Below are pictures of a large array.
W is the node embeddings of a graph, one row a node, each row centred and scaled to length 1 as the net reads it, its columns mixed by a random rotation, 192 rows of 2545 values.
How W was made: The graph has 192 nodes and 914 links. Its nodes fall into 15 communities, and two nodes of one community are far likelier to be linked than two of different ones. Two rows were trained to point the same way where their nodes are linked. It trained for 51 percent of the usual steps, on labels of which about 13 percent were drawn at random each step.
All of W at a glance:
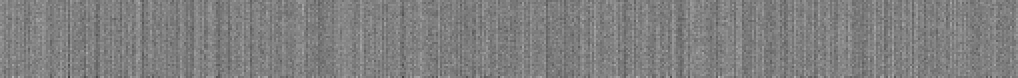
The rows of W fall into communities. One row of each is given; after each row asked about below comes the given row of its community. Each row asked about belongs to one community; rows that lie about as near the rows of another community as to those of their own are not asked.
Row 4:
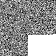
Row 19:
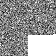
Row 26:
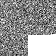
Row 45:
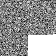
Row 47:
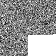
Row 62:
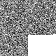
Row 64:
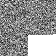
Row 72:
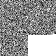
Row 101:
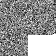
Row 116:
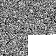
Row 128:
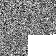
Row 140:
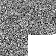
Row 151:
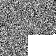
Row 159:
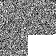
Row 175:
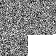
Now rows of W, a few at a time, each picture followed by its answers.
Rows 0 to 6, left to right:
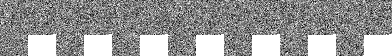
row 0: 101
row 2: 101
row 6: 26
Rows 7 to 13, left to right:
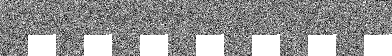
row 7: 140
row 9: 64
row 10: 45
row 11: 47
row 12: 116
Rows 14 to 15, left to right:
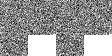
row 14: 151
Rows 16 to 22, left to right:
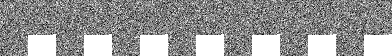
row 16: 159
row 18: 47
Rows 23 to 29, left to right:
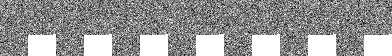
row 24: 151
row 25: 45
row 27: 101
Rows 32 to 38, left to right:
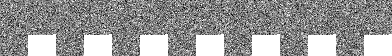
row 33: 140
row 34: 47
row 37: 101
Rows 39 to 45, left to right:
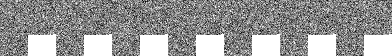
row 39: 45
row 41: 4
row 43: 159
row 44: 72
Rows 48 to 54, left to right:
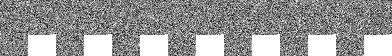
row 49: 4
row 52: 19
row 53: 45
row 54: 26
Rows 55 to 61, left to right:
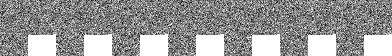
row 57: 140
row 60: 64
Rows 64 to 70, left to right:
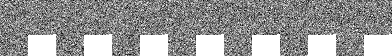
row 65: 72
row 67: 128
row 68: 128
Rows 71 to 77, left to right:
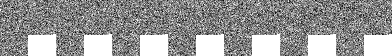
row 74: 151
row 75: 175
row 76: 159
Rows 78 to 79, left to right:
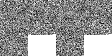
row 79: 140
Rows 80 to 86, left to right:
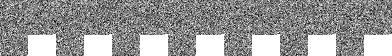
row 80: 175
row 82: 26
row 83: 26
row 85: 26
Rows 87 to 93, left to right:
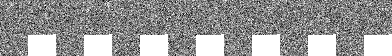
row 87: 175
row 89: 101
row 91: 4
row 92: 128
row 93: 116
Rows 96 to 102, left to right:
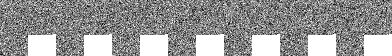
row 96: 140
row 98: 128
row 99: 159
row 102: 72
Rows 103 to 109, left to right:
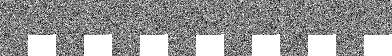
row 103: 19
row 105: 45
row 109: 64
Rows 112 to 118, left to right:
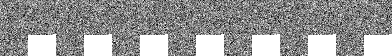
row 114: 64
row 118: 128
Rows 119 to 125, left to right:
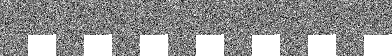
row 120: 101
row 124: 128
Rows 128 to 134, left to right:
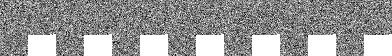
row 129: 175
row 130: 151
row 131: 151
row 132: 151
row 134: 19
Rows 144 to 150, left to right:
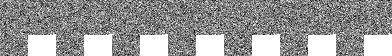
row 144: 72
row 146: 26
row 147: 4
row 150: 64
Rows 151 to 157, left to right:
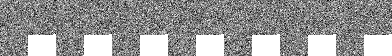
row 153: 45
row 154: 116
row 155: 151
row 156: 47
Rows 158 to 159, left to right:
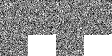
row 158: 175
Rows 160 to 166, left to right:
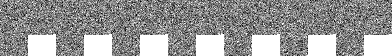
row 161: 45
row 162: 140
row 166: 159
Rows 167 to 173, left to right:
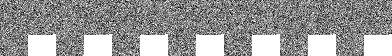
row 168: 4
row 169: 64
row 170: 19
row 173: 47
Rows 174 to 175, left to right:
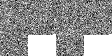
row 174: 101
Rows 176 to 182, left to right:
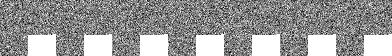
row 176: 175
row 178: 159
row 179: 151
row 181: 175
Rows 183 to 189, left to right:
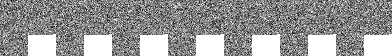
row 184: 128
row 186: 175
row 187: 101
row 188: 62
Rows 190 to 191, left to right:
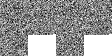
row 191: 45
